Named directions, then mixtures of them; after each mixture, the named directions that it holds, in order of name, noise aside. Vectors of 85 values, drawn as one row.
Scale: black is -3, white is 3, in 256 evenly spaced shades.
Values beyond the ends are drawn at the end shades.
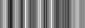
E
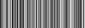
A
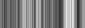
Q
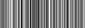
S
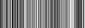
A, Q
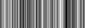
A, Q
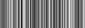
Q, S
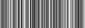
Q, S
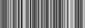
Q, S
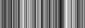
A, Q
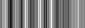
E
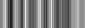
E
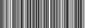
A, S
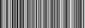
A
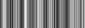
A, E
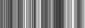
E, Q
